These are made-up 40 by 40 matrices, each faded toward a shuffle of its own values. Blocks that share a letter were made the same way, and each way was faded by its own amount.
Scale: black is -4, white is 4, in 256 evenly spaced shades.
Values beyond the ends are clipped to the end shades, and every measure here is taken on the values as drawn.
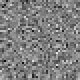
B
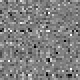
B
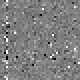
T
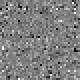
T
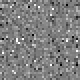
T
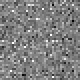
T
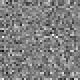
B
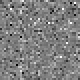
T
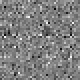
B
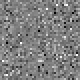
T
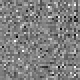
B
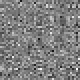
B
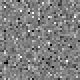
T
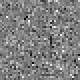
T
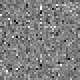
T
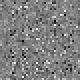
T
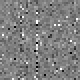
T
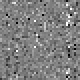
T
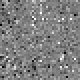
T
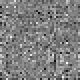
B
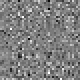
B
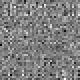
B
